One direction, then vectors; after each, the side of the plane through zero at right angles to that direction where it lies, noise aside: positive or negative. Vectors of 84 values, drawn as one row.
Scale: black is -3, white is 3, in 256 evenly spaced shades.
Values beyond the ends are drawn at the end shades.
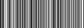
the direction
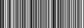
positive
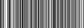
positive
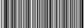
negative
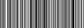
positive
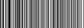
positive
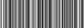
negative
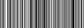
positive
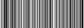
negative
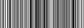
positive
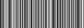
positive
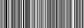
negative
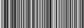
negative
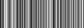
positive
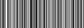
positive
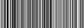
negative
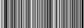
negative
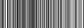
positive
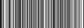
positive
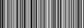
positive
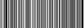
negative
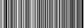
negative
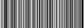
negative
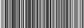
negative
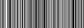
positive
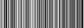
negative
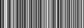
positive
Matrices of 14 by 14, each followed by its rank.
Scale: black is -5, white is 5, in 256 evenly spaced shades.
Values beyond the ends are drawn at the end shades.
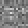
three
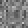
three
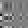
one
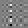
one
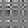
one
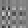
one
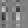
one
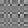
one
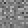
three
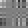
one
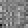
three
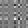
one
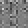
three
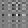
one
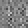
three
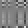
one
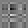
one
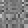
three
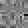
three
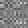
three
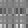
one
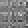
three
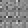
three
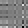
one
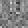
three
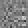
three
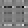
one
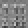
three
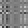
one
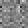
three
